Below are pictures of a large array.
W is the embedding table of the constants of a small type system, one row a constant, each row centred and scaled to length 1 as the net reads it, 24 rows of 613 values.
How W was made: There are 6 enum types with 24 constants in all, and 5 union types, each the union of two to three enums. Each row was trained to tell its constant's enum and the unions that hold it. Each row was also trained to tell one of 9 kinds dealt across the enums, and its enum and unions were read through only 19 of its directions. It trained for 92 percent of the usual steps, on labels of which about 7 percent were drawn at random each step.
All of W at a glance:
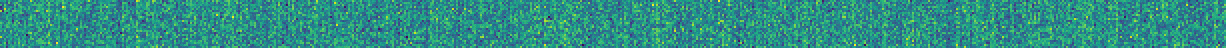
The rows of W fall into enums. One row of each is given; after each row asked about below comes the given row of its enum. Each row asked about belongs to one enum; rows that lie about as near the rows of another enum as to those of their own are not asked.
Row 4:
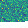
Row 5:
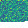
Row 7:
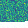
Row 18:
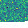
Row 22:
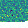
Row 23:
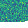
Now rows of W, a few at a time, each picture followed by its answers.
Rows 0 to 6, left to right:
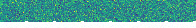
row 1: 7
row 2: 4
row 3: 23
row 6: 23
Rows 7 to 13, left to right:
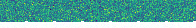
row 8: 7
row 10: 18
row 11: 18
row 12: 5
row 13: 5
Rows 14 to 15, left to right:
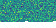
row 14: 7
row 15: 23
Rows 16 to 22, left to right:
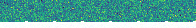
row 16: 22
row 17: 18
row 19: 7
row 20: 23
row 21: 4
